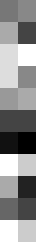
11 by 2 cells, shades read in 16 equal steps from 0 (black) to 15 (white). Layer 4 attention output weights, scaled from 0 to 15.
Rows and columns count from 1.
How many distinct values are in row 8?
2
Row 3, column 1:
13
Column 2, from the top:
8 4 15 8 10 4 0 12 2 4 12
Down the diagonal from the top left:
7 4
